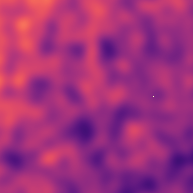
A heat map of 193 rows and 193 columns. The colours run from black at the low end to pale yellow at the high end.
Stripes: none. Odd rows or columns: none. Mirror symmetry: none. Histogram: bell-shaped. Lone odd cells: 1, higher than its neighbours. Slope: up to the top left. Ninth with the highest average: top left. Grain: smooth.
